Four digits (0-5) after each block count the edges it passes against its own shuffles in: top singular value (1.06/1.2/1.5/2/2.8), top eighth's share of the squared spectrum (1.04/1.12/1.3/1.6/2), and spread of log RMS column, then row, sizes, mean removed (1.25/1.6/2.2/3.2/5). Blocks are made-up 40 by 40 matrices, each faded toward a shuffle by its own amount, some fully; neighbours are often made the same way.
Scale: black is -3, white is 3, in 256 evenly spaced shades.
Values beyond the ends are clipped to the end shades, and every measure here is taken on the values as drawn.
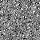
0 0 0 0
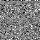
2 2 0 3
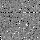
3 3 0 1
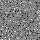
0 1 0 0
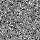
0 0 0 0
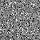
0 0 0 0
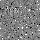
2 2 0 1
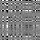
5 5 3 3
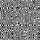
4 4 2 2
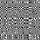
4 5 2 3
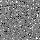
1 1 0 0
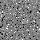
1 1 0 0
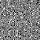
3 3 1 1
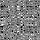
4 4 2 2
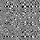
4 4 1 2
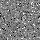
0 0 0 0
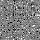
2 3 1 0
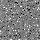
0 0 0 0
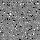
1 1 0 0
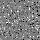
1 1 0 0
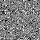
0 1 0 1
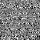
1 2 0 3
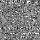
1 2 0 2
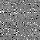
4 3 1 2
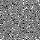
3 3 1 1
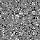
3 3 1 2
